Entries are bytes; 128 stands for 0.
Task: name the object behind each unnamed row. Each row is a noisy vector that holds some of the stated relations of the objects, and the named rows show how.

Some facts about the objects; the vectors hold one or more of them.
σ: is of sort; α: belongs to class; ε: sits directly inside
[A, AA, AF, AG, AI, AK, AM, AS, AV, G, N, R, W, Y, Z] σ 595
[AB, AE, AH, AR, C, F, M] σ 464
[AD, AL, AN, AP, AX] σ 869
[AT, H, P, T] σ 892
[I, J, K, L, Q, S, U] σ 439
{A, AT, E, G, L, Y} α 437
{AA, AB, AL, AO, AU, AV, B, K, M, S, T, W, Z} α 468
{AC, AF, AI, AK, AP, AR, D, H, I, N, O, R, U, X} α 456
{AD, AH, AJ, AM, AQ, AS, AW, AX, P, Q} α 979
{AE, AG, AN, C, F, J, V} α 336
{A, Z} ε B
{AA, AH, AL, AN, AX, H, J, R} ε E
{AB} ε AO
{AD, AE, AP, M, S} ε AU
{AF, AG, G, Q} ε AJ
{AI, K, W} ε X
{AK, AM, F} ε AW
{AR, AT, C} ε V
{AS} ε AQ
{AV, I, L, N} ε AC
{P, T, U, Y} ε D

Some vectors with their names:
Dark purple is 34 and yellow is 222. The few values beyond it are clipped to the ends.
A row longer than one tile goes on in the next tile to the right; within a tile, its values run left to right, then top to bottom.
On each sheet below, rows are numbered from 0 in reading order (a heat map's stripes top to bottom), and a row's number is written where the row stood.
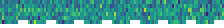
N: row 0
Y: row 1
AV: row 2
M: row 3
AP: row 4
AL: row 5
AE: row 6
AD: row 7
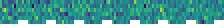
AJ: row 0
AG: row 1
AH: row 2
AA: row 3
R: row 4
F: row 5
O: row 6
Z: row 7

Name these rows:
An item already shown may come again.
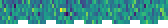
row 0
Q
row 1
AM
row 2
AQ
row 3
AP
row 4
D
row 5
AE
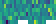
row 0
B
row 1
C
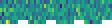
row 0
AT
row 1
AR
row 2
AE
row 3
AU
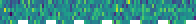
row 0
AS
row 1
P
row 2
U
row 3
T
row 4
E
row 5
X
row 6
G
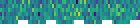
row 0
AK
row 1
AM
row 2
AB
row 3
AM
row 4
A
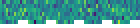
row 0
AO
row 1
AU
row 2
AP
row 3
AW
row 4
Y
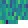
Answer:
AU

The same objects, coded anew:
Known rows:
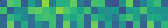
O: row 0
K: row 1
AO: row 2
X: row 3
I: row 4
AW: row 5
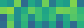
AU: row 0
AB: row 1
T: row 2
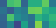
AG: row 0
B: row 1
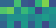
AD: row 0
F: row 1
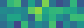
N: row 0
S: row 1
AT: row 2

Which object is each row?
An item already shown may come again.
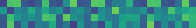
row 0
V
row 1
L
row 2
AE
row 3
AG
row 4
E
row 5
V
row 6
Q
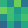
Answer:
AB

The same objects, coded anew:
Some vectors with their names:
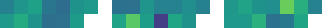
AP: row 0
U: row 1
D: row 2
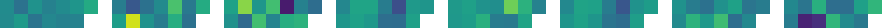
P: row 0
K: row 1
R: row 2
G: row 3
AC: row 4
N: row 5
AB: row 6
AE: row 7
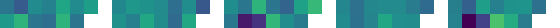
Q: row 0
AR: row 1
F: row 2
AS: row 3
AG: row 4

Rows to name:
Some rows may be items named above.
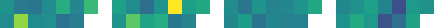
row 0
T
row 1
AU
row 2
P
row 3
AT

